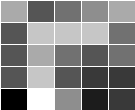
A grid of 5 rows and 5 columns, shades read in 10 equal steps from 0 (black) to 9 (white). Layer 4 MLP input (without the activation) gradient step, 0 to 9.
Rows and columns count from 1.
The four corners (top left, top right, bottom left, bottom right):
6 6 0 2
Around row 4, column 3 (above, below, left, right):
4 5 7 2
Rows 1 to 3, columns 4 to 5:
5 6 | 7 4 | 3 4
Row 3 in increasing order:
3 3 4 4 6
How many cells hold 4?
4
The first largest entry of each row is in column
1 2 2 2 2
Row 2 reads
3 7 7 7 4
